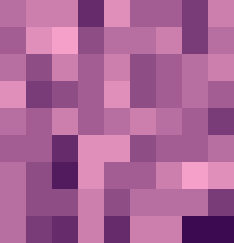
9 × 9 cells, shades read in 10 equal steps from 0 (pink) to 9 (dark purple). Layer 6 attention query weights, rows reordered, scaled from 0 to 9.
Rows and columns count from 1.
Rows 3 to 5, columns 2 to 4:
5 2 4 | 6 5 4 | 4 2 4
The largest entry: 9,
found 2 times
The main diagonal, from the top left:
3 1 2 4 3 5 2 3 9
